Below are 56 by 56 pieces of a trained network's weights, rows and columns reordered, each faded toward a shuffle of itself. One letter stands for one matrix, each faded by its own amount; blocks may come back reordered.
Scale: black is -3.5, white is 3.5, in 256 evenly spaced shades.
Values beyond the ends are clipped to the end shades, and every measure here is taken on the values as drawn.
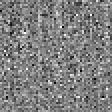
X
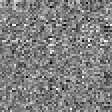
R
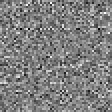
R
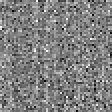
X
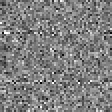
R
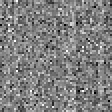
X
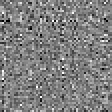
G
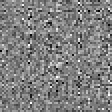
G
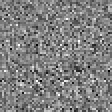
R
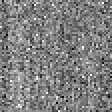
X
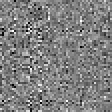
G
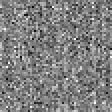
X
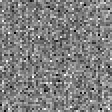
X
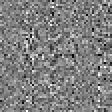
G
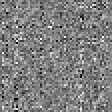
G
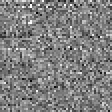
R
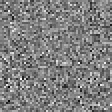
R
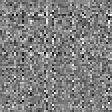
G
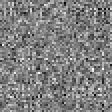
R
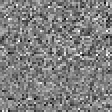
R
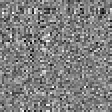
R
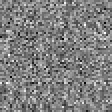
R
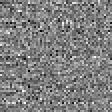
R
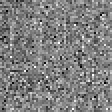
X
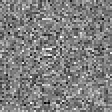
R
